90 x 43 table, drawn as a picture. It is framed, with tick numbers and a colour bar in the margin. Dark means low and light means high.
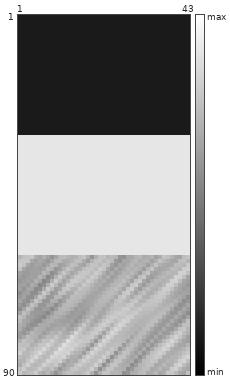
The table splits into 3 rows of 1 panel. Panel 1,1: very low, flat. Panel 2,1: very high, flat. Panel 3,1: high, slanting up to the right.
